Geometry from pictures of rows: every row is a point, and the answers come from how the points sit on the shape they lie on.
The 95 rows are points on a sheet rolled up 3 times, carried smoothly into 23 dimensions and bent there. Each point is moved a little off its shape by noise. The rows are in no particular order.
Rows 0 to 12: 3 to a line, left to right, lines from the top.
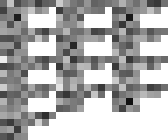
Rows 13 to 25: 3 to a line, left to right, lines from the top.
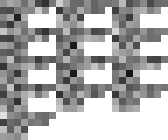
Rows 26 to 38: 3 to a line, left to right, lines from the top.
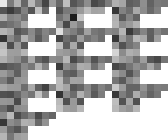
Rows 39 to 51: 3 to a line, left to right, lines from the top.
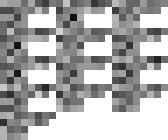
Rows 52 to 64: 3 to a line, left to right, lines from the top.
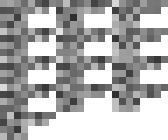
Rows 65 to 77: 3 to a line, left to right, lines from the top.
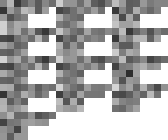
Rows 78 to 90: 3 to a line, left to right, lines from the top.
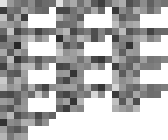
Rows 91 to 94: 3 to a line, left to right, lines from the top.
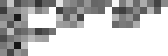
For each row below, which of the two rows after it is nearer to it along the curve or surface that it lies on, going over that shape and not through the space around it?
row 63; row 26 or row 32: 26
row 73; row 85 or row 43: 85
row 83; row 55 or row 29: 55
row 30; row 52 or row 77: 52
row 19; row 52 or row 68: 52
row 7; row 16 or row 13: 13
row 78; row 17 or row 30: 30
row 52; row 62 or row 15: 15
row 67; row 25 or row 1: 25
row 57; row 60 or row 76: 76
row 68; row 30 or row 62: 30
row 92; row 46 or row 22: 22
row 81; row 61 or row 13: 13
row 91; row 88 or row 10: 88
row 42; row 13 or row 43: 13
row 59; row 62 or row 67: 67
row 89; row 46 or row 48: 48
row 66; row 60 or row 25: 60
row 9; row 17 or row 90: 90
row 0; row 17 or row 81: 81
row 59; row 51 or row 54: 54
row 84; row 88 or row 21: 21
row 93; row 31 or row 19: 31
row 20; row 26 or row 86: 26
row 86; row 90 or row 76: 90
